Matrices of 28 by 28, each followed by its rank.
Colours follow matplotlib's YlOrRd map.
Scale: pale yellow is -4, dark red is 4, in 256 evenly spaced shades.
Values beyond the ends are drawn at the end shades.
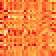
three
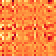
three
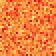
full rank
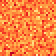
full rank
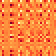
two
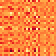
three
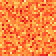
full rank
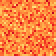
full rank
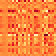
two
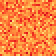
full rank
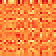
three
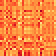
three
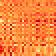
three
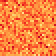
full rank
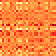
three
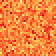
full rank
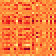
three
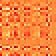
two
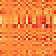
two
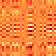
two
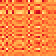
two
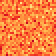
full rank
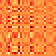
two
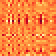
three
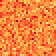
full rank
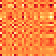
two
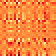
two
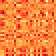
three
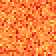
full rank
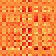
two
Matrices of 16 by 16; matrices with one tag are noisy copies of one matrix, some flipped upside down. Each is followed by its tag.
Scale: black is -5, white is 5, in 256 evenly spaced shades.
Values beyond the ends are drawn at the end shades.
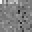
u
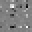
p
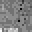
u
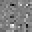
p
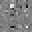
p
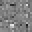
p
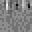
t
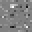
p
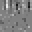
t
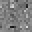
p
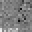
u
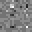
p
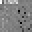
u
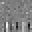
t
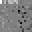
u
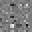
p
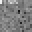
u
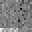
u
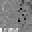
u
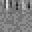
t
